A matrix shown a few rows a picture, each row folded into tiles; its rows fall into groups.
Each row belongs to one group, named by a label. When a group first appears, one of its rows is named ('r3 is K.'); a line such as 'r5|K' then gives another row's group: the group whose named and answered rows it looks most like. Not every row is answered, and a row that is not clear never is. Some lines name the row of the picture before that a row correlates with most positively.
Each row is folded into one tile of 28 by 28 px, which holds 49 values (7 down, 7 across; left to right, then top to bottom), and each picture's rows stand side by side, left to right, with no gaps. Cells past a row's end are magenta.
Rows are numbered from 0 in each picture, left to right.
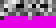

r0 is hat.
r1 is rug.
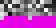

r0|rug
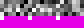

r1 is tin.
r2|rug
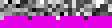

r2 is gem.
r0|rug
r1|hat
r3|hat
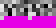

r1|rug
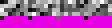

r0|hat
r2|gem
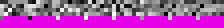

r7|tin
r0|hat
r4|rug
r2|tin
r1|hat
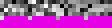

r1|tin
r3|tin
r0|tin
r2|rug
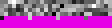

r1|tin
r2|tin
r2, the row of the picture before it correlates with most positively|3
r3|hat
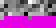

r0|tin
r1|tin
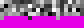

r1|hat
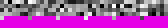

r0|rug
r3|rug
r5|hat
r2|tin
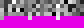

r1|gem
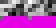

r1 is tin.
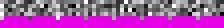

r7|tin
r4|gem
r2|rug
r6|hat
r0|rug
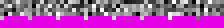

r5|rug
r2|rug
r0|gem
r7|gem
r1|gem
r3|gem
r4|tin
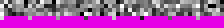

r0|rug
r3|hat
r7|rug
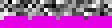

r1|rug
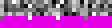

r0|gem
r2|rug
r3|gem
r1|rug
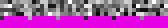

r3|hat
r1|gem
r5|hat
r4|hat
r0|hat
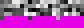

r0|hat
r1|hat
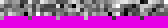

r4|hat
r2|rug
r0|tin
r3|gem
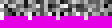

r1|gem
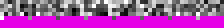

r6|gem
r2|hat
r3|hat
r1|gem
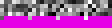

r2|tin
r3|rug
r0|gem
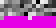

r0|tin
